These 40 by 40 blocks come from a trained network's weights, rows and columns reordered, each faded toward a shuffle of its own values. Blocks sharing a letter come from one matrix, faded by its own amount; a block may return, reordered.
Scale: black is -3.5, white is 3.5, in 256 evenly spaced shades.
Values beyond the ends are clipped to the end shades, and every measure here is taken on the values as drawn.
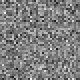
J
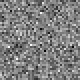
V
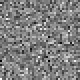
V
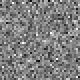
V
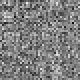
J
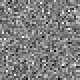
V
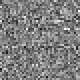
J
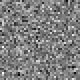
V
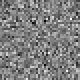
J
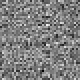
J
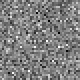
V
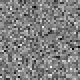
V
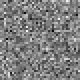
J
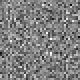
J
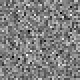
V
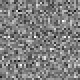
J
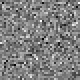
V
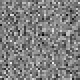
J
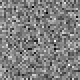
V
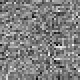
J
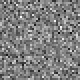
V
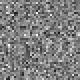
J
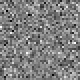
V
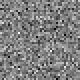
V
